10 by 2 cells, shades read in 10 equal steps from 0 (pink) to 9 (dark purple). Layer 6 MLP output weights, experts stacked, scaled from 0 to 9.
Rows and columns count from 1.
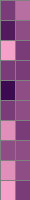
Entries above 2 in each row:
2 2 1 2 2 2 1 2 1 1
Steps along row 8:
same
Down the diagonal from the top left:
6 5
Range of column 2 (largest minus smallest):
3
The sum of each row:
9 13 6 12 14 11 7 10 6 6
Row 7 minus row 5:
-8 1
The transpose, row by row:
6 8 0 6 9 6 1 5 1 0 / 3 5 6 6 5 5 6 5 5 6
